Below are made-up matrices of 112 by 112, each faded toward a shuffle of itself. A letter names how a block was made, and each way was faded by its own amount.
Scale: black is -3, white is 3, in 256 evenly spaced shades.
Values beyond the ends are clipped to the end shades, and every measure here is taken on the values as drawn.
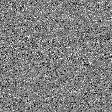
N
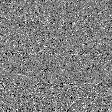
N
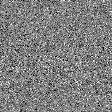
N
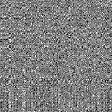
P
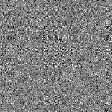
P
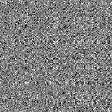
P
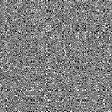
P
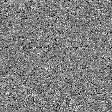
N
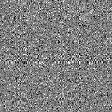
P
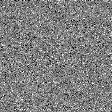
N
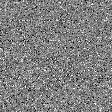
N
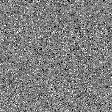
N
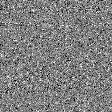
N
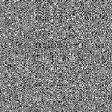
P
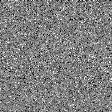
N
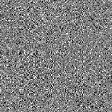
P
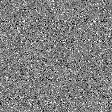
N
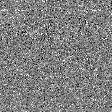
N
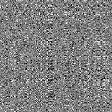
P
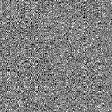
P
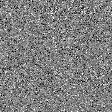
N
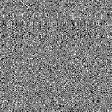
P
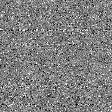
N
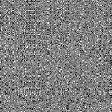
P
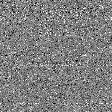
N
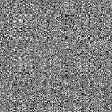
P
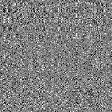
P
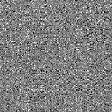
P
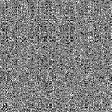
P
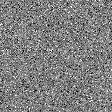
N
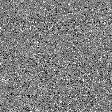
N
